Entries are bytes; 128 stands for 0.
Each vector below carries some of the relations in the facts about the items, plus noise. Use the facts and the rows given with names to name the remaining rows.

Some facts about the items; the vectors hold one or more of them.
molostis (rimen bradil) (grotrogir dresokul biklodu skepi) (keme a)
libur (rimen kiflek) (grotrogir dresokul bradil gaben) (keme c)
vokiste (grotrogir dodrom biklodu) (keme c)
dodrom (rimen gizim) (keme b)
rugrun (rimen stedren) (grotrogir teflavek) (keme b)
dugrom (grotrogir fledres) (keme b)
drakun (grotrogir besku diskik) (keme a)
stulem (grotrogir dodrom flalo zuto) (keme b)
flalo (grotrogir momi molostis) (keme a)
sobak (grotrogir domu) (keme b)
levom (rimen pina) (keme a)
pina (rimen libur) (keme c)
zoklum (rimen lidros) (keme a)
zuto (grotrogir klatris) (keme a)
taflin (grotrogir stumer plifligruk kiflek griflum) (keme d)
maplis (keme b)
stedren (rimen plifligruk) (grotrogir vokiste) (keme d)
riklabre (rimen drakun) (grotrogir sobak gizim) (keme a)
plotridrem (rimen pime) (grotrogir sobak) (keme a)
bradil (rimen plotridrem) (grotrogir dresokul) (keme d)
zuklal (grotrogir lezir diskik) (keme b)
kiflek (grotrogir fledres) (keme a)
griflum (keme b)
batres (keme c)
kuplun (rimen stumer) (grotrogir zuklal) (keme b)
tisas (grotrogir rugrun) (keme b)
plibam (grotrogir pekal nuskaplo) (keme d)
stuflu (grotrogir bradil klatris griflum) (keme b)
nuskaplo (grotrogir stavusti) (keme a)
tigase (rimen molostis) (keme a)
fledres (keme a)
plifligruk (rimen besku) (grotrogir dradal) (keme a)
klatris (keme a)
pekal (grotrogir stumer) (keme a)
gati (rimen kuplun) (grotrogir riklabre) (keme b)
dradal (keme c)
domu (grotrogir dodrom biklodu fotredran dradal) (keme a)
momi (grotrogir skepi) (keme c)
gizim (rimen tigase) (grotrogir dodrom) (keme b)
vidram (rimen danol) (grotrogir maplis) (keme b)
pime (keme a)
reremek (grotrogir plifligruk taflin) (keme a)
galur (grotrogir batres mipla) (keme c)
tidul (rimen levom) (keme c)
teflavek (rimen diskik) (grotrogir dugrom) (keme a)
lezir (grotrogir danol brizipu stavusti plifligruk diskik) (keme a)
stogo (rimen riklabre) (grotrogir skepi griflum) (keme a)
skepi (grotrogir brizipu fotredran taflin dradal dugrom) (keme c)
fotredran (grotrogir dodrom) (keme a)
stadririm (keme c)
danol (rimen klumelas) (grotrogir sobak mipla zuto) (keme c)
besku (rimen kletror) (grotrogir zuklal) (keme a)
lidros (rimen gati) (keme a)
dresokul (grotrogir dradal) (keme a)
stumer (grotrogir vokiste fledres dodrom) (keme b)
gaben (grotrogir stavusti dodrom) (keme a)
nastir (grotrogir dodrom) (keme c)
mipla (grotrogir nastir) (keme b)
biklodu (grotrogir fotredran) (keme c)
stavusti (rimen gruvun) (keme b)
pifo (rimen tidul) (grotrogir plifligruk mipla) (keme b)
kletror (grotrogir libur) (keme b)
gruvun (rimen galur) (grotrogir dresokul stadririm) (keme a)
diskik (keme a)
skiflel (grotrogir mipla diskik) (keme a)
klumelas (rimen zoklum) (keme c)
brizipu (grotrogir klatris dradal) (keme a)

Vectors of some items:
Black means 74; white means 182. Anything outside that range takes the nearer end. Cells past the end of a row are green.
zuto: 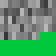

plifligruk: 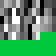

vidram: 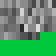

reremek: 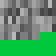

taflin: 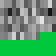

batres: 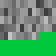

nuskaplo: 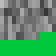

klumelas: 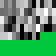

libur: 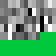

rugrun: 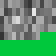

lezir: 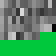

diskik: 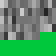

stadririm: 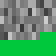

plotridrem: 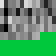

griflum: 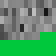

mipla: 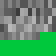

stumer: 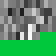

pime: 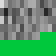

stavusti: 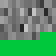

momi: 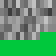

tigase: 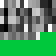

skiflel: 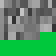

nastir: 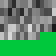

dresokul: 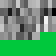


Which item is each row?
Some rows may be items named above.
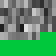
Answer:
dodrom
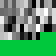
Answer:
klumelas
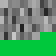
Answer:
klatris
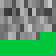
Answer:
plibam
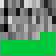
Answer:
plotridrem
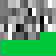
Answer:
libur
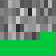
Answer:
pifo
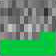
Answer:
stulem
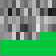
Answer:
skepi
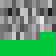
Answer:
taflin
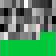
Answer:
gizim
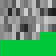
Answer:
skepi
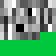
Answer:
levom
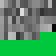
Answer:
lezir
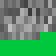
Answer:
mipla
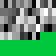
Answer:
danol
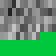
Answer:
biklodu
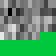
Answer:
domu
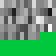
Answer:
kiflek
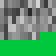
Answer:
riklabre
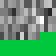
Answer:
dugrom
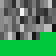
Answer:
zuklal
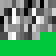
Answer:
stedren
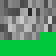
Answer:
sobak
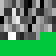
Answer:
besku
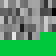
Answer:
brizipu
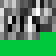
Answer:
lidros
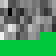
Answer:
fotredran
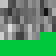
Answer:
gaben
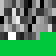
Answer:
besku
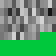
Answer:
taflin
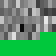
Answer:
dradal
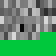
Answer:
dradal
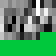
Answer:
zoklum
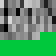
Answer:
plotridrem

